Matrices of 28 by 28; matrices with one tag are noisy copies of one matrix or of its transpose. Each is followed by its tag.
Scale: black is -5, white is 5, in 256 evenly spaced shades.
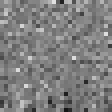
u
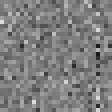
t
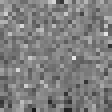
u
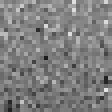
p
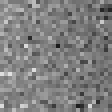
p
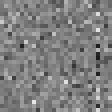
t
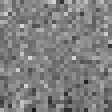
u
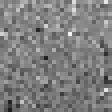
p
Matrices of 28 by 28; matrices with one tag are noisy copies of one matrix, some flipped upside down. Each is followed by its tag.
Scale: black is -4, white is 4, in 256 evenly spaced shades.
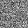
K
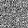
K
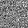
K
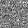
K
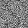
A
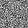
A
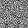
A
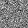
A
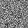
A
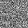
K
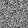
A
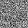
K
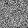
A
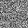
K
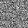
K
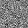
A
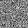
K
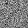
A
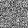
K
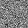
A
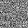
K
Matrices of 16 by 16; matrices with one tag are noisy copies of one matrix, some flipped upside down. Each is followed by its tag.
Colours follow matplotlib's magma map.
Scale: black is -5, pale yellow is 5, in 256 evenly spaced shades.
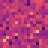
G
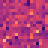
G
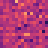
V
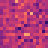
V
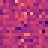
V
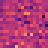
V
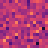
G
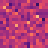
G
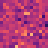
V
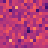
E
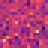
G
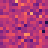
V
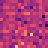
V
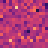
E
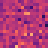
V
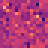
G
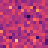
E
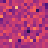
E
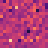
E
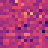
V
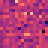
V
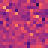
G
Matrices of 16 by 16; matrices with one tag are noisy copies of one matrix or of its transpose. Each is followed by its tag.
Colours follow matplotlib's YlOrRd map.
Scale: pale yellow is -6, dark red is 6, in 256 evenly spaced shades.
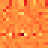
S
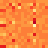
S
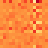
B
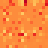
S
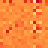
B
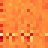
B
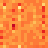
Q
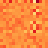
B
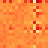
B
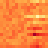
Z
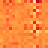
B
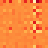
B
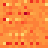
Q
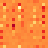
Q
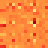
S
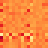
B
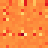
S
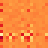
B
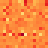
S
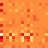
B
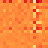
B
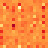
Q
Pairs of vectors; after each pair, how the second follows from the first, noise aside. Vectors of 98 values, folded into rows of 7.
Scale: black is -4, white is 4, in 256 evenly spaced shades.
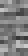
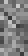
shuffled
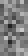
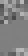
partly zeroed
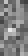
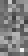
shuffled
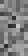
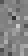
partly zeroed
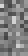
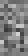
shuffled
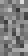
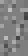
partly zeroed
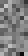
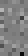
partly zeroed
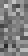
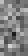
shuffled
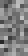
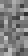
reversed
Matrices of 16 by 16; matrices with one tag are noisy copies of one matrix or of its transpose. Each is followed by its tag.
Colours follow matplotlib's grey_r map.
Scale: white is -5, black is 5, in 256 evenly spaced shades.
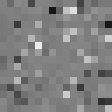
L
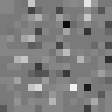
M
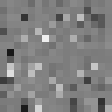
L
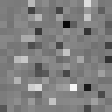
M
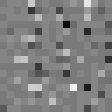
M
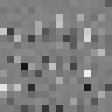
M
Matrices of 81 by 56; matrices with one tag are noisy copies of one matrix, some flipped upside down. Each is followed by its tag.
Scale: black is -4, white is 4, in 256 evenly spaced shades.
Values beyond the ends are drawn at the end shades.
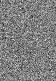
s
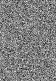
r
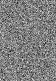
r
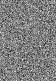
r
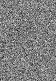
s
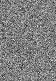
s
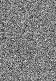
s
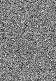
s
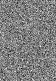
r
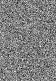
r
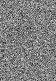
s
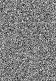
r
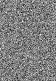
r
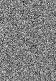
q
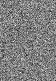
s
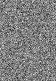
r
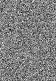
r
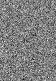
q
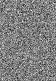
r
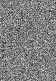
s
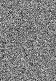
s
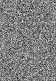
r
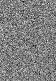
q
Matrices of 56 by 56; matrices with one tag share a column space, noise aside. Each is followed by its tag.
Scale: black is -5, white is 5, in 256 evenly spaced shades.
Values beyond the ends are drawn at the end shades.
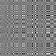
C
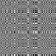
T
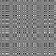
C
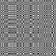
C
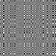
C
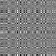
T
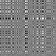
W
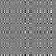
T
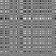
W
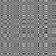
C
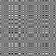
C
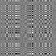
C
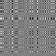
W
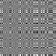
T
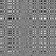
W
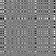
W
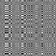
C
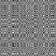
C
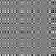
T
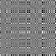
T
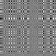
W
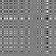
W
